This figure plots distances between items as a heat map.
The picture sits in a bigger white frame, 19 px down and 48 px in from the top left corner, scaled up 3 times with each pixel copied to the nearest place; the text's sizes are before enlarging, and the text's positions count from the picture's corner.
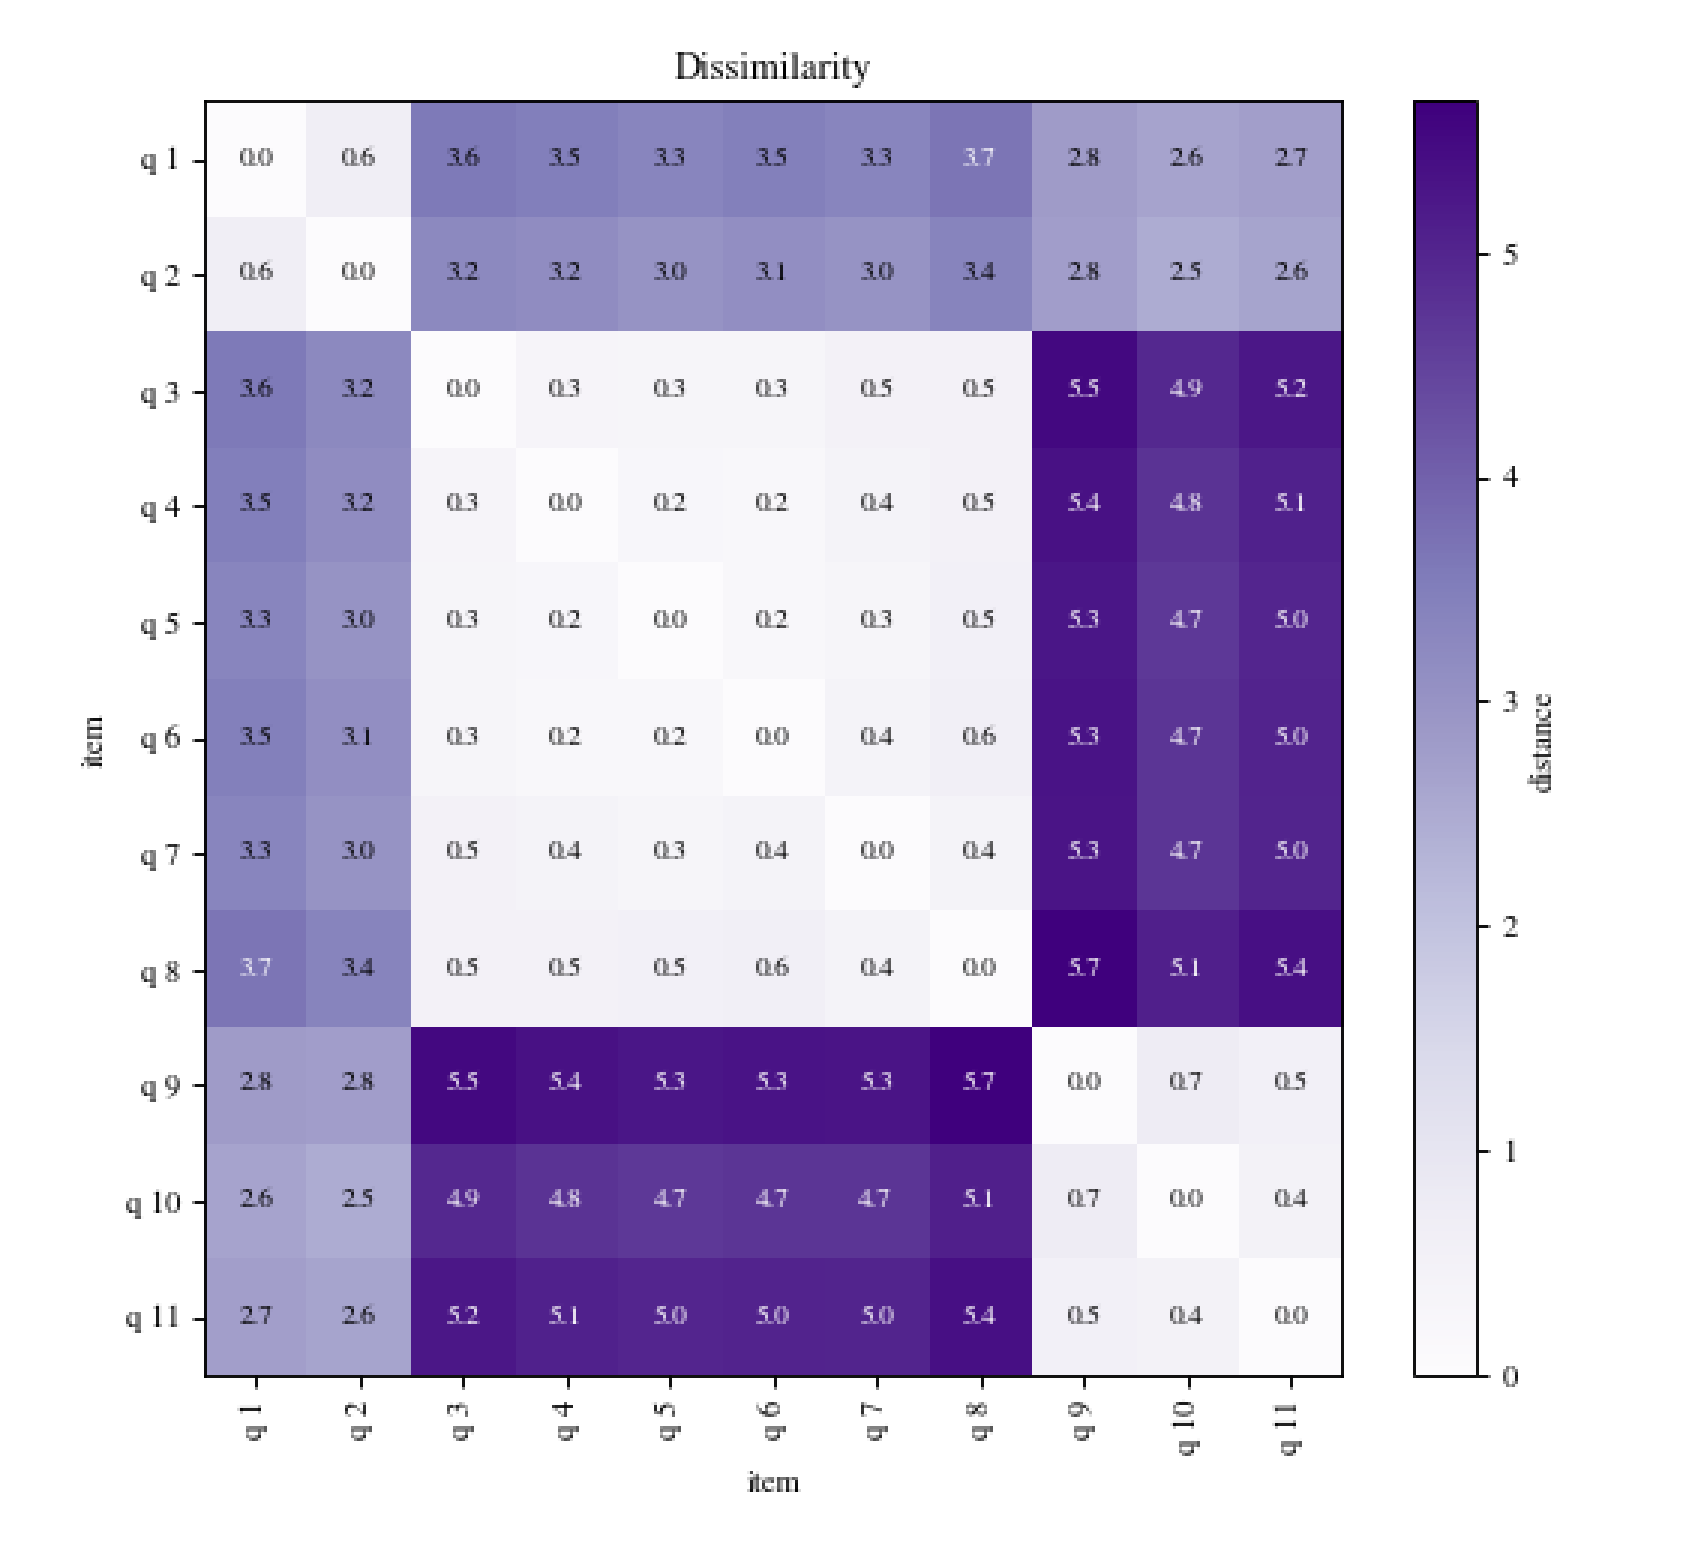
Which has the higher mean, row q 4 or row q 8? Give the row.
q 8
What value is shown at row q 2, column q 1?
0.6
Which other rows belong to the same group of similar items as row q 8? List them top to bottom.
q 3, q 4, q 5, q 6, q 7
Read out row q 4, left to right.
3.5 3.2 0.3 0.0 0.2 0.2 0.4 0.5 5.4 4.8 5.1
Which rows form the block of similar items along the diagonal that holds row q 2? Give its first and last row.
q 1 to q 2
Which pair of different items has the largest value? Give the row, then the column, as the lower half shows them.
q 9, q 8
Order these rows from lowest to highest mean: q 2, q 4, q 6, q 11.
q 6, q 4, q 2, q 11
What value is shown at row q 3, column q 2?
3.2
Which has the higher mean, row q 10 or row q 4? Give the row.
q 10
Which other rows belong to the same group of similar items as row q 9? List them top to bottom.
q 10, q 11
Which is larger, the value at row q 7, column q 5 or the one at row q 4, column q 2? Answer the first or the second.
the second
